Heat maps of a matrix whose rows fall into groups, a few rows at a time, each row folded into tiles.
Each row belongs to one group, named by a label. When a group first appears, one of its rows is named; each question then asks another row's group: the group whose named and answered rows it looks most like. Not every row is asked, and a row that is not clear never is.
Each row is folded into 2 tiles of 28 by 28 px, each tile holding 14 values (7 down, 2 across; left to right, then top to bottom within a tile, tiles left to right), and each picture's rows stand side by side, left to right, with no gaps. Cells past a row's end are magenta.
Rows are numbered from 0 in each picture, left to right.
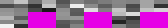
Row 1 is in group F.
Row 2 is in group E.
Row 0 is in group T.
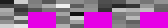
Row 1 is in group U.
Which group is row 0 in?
T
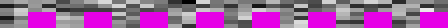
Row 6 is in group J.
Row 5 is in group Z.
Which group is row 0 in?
E
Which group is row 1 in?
T
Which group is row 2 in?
U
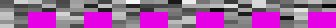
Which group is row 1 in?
T
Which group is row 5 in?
E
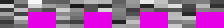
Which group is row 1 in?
J
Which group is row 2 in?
T
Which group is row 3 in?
U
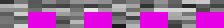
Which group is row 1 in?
E
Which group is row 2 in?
Z
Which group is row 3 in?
J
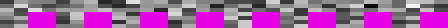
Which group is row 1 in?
E
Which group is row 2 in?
T
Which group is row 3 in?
F
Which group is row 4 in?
Z
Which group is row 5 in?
F
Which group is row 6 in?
Z
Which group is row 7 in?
F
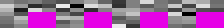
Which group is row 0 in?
F
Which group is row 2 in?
E
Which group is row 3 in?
U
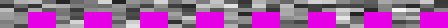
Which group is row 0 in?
T
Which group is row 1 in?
Z
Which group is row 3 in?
T
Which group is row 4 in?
U
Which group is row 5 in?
J
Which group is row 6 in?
J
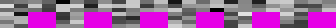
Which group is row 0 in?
U
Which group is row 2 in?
Z
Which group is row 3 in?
T
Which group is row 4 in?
Z
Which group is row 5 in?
J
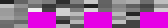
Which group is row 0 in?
F
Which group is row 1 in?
E
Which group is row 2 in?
J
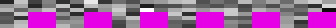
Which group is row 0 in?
Z
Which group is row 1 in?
U
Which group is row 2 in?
F
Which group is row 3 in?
J
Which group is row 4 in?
E
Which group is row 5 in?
T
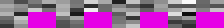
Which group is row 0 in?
F
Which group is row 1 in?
F
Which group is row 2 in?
Z
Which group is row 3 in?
J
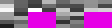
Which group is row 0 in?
F
